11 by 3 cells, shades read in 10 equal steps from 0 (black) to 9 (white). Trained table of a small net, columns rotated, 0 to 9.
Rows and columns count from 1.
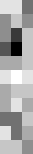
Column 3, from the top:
4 5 7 7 7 8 7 6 7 6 5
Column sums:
66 62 69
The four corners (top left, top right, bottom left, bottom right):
8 4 7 5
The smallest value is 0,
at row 4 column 2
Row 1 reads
8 8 4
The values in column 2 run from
0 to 9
